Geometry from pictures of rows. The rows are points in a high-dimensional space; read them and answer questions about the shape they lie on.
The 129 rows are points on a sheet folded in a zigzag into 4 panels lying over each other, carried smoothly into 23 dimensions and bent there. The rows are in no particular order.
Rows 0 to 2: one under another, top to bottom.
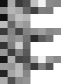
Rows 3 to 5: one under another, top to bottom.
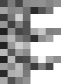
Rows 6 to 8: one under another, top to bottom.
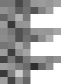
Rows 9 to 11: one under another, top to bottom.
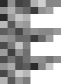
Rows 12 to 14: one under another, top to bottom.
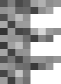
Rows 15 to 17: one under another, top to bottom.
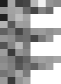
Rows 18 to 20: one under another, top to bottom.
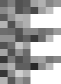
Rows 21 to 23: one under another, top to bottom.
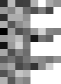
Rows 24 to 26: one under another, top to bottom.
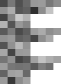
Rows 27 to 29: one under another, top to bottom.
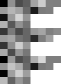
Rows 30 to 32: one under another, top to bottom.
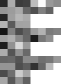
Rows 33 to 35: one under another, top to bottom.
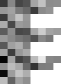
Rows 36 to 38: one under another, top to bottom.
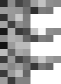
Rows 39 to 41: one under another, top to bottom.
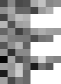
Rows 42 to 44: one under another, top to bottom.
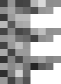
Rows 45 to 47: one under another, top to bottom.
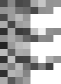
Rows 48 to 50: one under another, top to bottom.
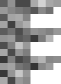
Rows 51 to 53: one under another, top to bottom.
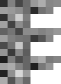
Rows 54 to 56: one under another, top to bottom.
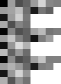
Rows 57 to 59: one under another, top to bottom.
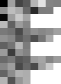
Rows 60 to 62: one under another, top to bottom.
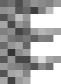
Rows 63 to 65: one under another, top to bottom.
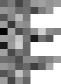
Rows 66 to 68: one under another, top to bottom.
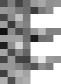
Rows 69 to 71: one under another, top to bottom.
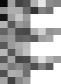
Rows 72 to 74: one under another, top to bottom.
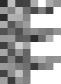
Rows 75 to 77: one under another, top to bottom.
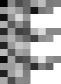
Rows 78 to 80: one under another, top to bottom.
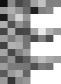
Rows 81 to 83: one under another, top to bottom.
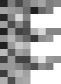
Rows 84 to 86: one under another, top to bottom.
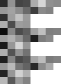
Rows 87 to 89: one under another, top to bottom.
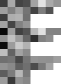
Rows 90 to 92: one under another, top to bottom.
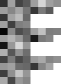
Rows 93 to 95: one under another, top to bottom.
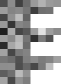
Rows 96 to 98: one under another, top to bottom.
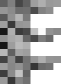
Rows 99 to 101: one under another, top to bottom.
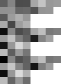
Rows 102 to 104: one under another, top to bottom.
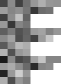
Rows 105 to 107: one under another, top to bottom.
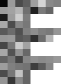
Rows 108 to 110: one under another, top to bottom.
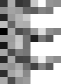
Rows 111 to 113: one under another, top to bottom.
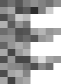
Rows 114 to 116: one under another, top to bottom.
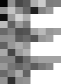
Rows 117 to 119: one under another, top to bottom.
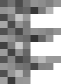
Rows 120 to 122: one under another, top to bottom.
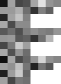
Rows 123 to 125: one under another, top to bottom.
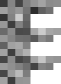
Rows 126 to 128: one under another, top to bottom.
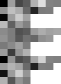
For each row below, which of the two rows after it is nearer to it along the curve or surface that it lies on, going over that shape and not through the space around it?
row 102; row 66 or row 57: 66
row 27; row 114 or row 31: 31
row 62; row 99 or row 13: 13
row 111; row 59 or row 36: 59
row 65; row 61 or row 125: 125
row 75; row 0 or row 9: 0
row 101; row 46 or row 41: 46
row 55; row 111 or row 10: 111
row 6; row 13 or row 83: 13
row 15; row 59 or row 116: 59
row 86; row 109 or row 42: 42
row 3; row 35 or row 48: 48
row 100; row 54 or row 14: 14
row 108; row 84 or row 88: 88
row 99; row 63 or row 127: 127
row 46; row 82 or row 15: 82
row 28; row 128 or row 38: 128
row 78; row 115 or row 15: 15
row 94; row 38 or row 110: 38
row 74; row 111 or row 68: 68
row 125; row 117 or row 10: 10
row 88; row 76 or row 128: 76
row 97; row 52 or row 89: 89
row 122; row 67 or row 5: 5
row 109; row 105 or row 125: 105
